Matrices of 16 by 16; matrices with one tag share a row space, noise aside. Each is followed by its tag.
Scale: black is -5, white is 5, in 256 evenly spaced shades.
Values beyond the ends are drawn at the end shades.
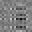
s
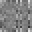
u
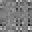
u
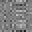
s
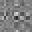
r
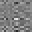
r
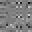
u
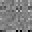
u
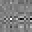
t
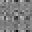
r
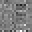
s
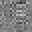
s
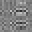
s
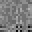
u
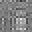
s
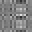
s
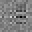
s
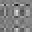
r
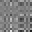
t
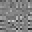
u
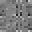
u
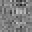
s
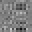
s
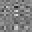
r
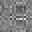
s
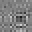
s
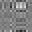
s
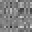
t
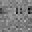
u
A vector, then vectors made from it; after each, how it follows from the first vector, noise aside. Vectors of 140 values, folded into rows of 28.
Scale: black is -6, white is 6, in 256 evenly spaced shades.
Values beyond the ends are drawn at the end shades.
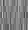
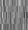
copied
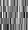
scaled up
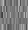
sign-scrambled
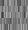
sign-scrambled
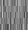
copied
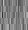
negated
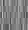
copied
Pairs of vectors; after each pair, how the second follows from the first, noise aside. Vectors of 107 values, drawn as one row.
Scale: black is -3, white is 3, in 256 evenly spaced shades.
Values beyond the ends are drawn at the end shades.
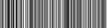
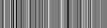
partly zeroed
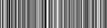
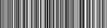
wrapped around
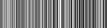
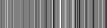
partly zeroed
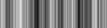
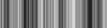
wrapped around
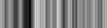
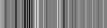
partly zeroed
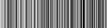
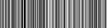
wrapped around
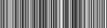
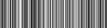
wrapped around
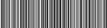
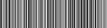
wrapped around
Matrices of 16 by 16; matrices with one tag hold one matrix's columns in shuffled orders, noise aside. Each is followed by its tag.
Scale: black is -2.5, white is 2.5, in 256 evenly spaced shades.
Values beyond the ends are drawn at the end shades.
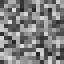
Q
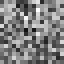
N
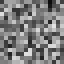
Q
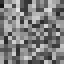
N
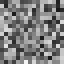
Q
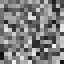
Q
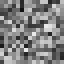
Q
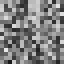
N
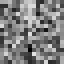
N
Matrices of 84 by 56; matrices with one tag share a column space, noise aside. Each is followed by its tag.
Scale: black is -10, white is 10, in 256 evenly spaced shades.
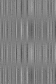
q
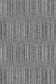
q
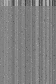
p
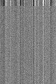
p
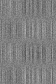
q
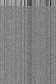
p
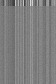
p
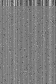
p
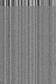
p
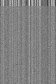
p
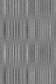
q
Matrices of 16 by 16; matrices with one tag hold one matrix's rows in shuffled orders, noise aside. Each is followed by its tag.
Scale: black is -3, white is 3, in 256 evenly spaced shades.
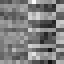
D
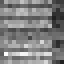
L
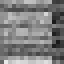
L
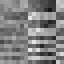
D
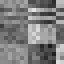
D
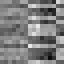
D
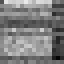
L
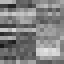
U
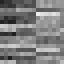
U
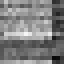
L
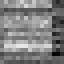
L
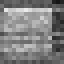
L
